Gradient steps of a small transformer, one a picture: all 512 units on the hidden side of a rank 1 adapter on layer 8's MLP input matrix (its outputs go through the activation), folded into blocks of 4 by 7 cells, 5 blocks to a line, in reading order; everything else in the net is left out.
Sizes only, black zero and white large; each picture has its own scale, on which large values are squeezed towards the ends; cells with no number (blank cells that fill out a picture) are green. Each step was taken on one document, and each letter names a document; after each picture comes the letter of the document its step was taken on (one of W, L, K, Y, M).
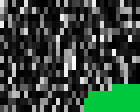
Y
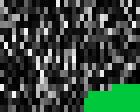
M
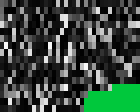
Y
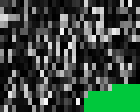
Y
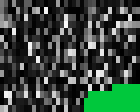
M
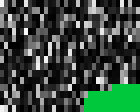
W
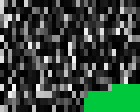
W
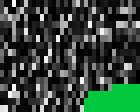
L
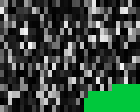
M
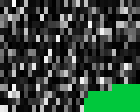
L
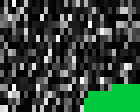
L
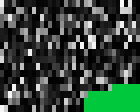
W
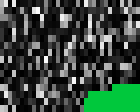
M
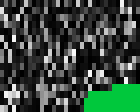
W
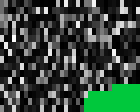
M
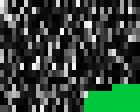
W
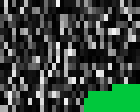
Y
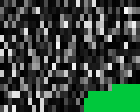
Y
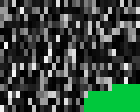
L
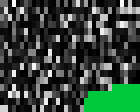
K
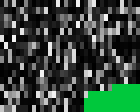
M
